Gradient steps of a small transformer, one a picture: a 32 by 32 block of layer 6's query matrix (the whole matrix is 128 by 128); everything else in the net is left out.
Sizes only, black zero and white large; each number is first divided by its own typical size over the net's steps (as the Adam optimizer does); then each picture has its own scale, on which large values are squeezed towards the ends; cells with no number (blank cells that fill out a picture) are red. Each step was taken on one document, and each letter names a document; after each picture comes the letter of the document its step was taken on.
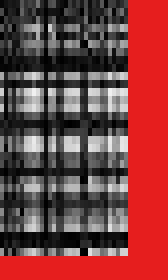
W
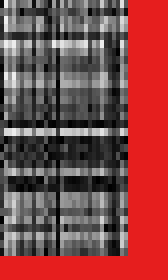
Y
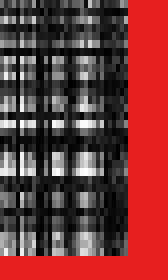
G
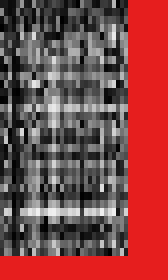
W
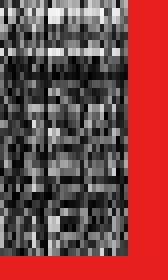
W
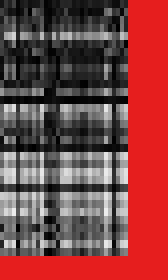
Y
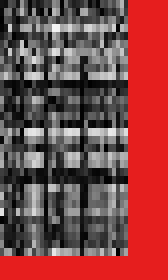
W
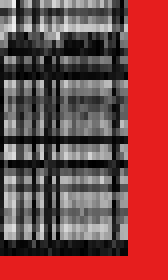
Y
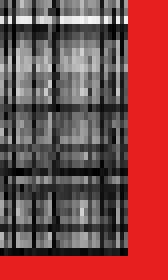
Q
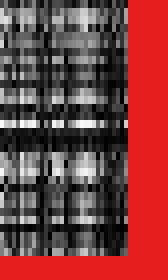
G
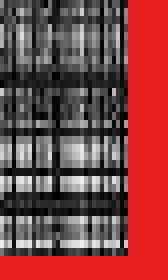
Q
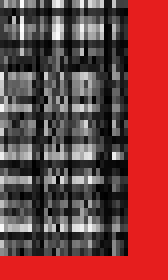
G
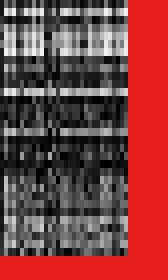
Y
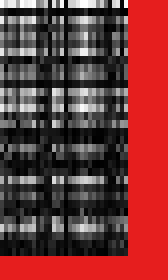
G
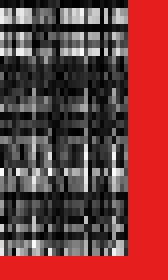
Q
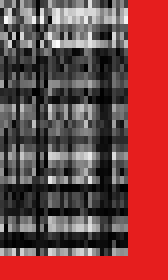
G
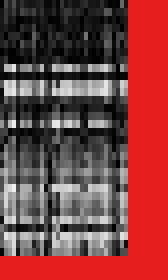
Y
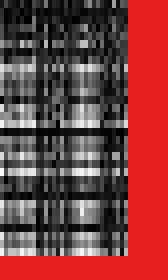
G
